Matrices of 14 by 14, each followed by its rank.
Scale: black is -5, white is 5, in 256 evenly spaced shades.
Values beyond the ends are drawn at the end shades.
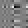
one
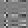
one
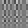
one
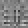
three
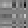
one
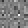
three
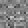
three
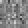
three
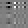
one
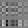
one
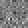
three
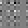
one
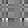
one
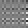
one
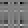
one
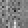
three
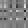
one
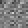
three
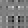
one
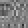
three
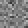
three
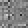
three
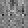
three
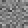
three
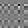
one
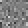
three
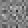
three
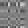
one
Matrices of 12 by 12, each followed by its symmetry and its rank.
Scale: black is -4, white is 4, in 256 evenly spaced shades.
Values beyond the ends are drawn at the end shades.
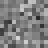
antisymmetric, full rank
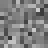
antisymmetric, full rank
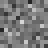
symmetric, full rank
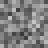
antisymmetric, full rank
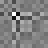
symmetric, rank two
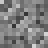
symmetric, full rank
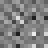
symmetric, rank two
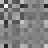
symmetric, rank two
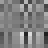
neither, rank one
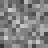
neither, full rank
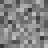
neither, full rank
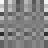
neither, rank one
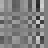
neither, rank one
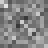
symmetric, full rank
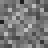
symmetric, full rank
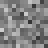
neither, full rank
